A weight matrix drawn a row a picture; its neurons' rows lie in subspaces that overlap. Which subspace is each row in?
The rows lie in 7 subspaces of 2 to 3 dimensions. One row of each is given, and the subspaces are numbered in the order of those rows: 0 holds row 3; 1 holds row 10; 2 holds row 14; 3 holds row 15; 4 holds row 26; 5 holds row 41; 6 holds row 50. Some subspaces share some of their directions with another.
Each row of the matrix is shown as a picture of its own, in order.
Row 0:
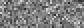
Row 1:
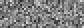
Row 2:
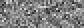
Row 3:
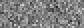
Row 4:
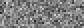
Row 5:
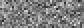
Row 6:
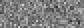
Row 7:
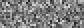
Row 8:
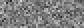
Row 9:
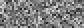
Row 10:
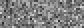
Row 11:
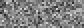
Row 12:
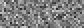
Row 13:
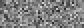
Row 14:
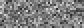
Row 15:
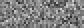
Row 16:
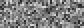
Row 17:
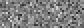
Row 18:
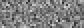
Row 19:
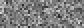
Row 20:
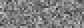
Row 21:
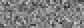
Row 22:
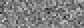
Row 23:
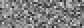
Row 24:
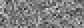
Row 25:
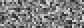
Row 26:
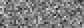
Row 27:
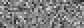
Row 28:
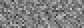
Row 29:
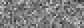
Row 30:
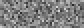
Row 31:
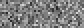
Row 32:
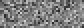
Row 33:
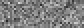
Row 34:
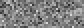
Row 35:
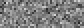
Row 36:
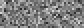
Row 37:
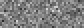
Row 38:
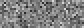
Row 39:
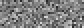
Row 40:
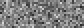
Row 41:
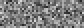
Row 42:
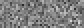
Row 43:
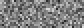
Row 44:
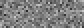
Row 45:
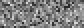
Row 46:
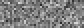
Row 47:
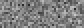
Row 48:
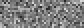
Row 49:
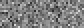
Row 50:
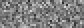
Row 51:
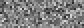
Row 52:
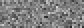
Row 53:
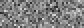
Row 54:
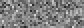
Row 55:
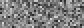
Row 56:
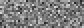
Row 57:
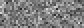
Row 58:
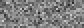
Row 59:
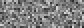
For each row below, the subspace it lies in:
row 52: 5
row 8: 5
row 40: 1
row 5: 1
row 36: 2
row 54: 6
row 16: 4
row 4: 1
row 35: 4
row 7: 6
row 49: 0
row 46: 3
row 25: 5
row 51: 3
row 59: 5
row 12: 2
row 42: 0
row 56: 4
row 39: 5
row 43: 5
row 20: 5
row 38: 6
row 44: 2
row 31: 0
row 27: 4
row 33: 3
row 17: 0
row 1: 5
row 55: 1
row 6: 0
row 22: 3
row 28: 2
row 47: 0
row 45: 6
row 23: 1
